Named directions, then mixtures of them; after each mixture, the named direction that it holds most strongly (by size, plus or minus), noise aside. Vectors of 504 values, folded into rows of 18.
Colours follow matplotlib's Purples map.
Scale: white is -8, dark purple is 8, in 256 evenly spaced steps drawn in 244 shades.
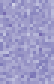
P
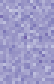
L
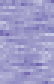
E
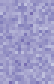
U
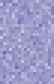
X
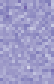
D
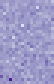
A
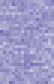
E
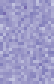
P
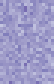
U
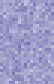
U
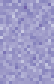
X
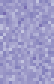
X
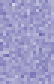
P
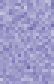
D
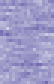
E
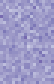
L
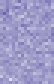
D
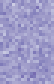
P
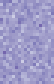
X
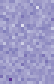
A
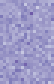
U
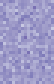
L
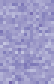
U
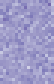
D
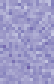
D
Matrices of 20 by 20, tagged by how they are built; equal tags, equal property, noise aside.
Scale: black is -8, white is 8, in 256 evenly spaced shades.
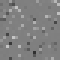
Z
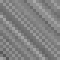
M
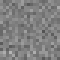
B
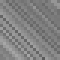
M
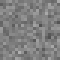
B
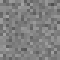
B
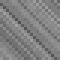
M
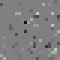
Z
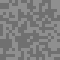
B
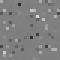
Z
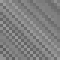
M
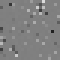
Z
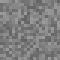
B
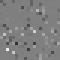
Z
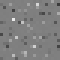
Z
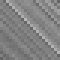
M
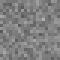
B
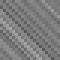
M
